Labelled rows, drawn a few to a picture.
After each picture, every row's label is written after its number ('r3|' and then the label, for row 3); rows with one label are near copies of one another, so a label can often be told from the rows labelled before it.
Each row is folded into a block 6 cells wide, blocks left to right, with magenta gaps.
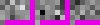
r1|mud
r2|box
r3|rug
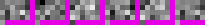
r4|box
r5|rug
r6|mud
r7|box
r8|mud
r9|box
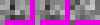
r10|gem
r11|gem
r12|mud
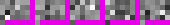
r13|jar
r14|gem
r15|mud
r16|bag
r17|box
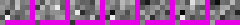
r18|jar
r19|mud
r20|bag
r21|jar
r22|rug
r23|jar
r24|rug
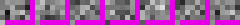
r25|box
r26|gem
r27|rug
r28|bag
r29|mud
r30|rug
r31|box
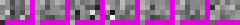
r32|bag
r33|gem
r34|box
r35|jar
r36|gem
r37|gem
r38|mud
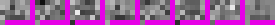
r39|gem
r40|rug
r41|bag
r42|gem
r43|rug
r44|bag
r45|mud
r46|gem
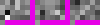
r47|jar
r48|box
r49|rug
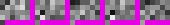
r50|mud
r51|jar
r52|rug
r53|jar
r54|rug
